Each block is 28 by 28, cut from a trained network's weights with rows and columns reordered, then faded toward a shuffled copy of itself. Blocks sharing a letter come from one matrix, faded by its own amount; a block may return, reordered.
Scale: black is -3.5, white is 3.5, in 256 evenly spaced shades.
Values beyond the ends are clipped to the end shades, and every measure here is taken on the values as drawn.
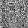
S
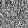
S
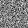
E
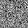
S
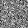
E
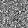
S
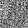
S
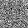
E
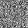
S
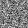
E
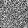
E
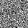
S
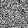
S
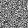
E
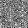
S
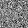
E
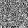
S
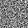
E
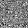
S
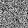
E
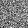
E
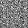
S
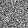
E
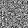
E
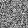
E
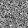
E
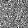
S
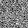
E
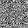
S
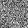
E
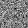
E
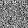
S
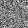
S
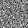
S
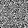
E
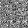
S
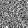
S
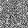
S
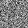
E
